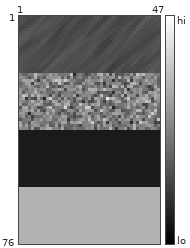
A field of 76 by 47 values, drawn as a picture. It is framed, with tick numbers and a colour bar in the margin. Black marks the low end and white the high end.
The table splits into 4 rows of 1 panel. Panel 1,1: low, slanting up to the right, faint in contrast. Panel 2,1: middling, fine-grained, strong in contrast. Panel 3,1: very low, flat. Panel 4,1: high, flat.
